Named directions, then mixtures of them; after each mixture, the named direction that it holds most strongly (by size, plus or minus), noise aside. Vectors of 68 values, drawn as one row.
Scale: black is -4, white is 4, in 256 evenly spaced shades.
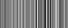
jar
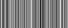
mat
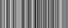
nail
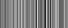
jar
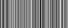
mat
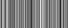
mat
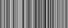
nail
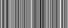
mat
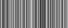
mat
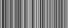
nail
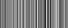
jar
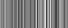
jar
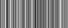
nail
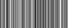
nail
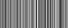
jar
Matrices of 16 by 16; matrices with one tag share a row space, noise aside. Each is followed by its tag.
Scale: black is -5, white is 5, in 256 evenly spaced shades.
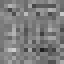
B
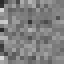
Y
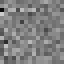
Y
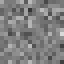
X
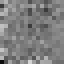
Y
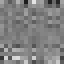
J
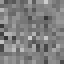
Y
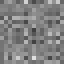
J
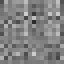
J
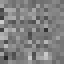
Y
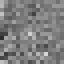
Y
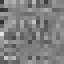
Y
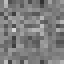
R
